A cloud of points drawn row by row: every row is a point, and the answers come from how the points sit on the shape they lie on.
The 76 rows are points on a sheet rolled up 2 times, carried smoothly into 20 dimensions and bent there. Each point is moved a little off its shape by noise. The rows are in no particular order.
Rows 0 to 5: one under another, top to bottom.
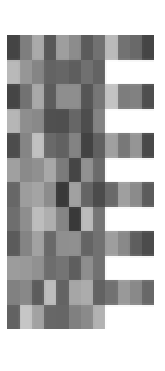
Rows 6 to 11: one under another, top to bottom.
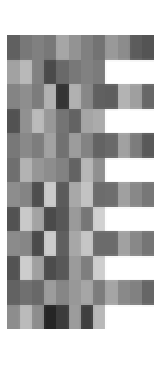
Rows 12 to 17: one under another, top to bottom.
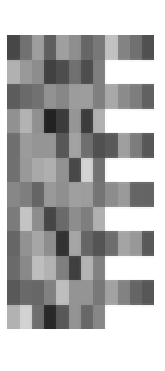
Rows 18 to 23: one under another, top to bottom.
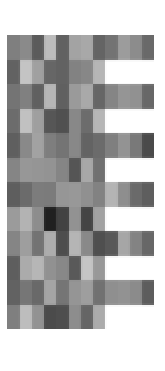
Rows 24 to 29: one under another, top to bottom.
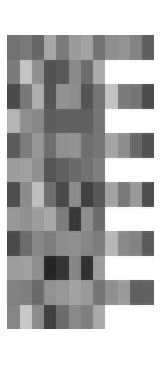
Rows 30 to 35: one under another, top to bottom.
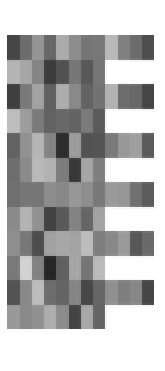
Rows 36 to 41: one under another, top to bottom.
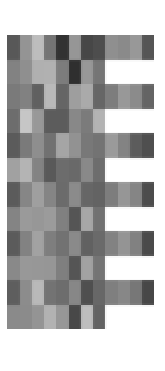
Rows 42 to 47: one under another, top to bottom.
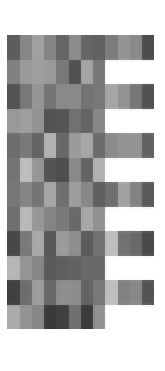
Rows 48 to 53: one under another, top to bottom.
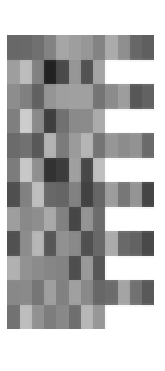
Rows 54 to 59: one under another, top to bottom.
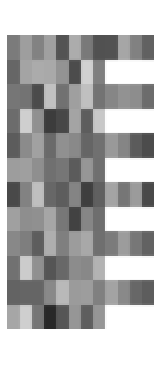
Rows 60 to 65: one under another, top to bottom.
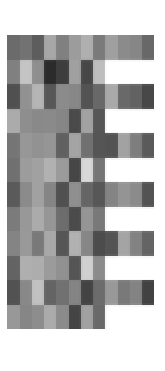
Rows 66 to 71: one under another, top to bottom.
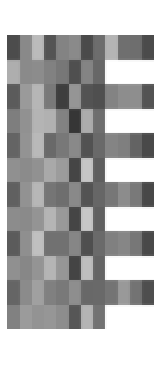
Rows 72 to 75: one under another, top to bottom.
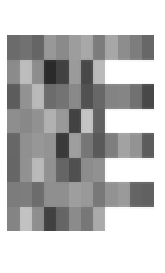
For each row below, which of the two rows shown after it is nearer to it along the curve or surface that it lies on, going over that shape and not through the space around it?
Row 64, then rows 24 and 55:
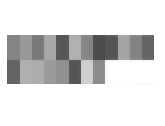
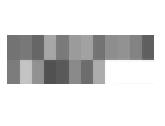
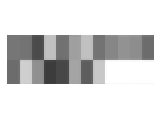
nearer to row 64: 24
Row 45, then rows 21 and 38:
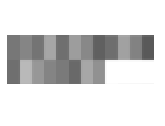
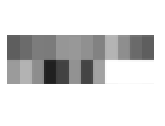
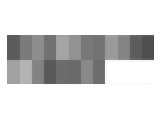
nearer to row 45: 38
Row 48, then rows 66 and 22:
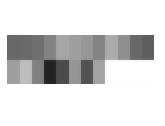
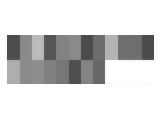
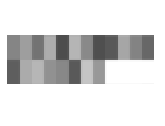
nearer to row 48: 66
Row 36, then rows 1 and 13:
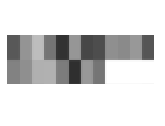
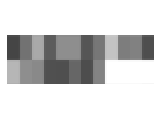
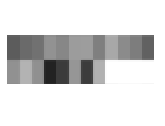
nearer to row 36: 1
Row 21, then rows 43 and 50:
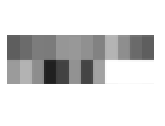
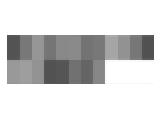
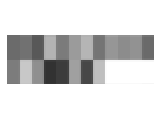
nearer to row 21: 50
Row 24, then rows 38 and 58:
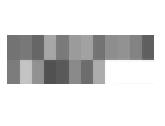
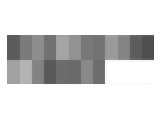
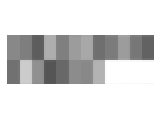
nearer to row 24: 58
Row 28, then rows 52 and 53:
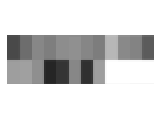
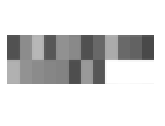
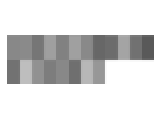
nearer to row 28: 52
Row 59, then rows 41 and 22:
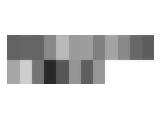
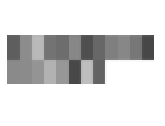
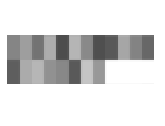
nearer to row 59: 41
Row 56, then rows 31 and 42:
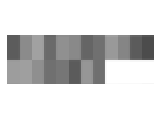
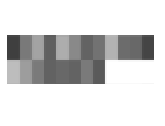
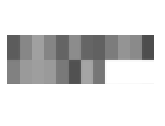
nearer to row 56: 42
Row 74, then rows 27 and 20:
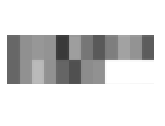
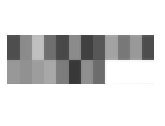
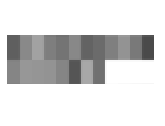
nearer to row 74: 20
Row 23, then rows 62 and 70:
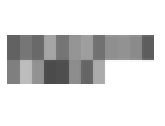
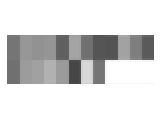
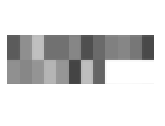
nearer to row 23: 62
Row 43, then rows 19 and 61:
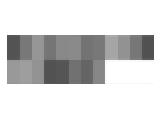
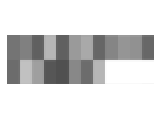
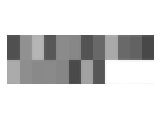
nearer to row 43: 19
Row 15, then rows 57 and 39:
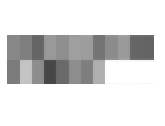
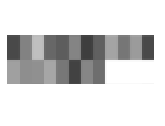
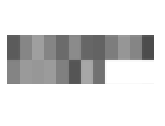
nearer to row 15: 39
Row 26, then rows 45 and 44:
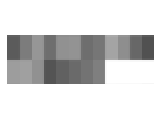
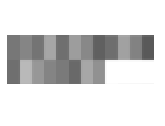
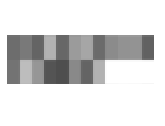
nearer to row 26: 44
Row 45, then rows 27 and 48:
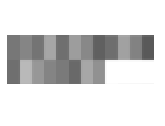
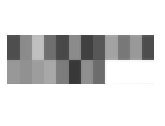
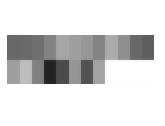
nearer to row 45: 27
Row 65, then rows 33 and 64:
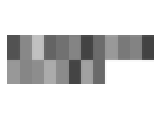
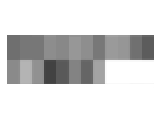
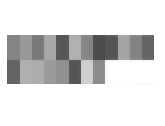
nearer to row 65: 64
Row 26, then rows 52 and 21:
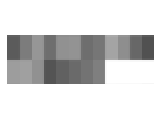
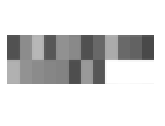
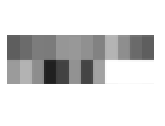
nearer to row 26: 52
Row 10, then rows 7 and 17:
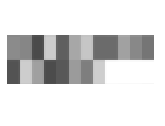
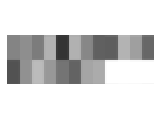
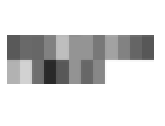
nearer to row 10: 17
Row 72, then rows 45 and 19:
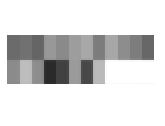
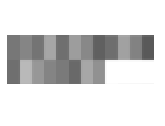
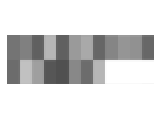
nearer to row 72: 19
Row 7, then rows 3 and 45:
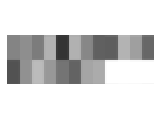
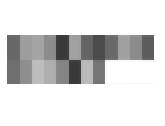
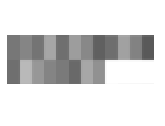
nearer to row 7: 3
